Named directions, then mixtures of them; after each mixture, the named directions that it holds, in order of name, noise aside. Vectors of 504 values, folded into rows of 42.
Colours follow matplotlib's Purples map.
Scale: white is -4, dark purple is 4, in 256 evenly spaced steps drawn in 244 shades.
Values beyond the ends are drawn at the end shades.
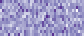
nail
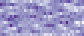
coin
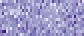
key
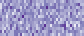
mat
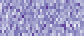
mat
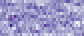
coin, mat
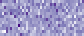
key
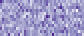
nail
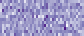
mat, nail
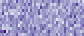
key, mat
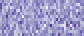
mat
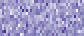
key, nail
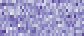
coin, key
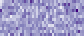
coin, nail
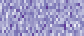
mat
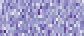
key, mat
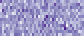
mat, nail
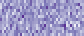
mat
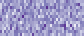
mat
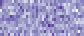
coin, nail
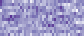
coin, nail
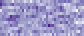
coin, nail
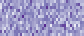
mat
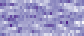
coin
